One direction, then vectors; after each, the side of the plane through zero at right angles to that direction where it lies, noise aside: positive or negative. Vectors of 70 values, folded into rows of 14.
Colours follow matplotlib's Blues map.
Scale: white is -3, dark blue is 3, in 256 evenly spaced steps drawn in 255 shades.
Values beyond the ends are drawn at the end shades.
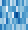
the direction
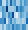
negative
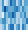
negative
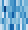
negative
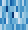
negative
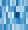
positive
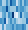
negative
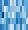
positive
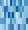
negative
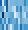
negative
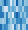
positive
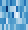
negative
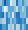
positive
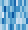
negative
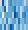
positive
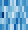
positive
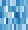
positive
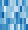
positive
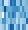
negative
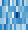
positive
